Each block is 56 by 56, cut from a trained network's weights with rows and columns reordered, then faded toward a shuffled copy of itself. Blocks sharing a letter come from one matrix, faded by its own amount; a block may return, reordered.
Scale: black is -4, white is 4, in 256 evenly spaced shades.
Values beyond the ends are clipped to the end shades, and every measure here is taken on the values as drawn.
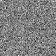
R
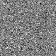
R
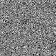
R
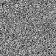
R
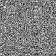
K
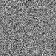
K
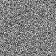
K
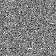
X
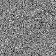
X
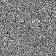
X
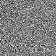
X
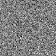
R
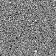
X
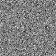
R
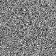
R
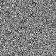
R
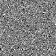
X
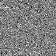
X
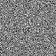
K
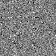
X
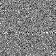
X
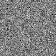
R
